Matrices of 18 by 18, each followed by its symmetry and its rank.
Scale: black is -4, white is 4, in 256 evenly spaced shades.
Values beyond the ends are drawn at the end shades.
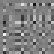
antisymmetric, rank two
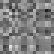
antisymmetric, rank two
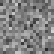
neither, full rank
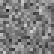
neither, full rank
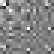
symmetric, rank three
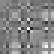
symmetric, rank two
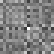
symmetric, rank three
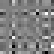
antisymmetric, rank two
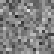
neither, full rank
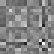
symmetric, rank three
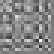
symmetric, rank two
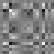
symmetric, rank two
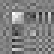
symmetric, rank two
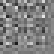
antisymmetric, rank two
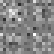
symmetric, rank three
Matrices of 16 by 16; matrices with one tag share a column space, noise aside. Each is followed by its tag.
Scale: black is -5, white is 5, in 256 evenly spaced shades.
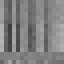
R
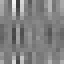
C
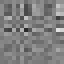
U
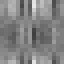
C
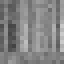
R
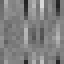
C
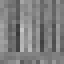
R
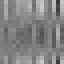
C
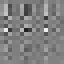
U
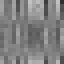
C
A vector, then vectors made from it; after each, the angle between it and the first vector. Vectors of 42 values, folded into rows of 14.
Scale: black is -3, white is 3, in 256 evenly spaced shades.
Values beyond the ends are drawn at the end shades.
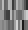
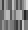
nearly opposite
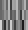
orthogonal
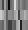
orthogonal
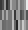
partly opposed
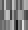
nearly opposite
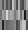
partly opposed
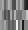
nearly parallel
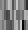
nearly parallel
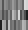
partly opposed
